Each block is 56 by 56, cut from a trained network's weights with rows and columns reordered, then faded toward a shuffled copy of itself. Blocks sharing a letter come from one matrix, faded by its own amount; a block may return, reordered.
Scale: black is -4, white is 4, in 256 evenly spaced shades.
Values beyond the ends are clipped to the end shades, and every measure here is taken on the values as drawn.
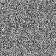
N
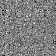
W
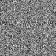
N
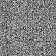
N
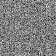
N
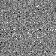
W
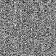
N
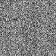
N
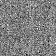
W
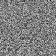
N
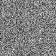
N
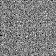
W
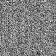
N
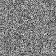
N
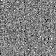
W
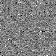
W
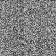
N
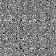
W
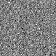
W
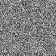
N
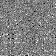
W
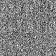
N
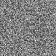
N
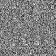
N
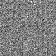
N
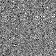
W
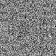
N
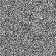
N
